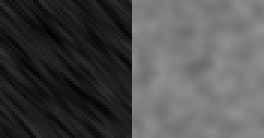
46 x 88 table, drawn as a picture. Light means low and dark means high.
The table splits into one row of 2 panels. Panel 1,1: very high, slanting down to the right, faint in contrast. Panel 1,2: middling, blotchy, faint in contrast.
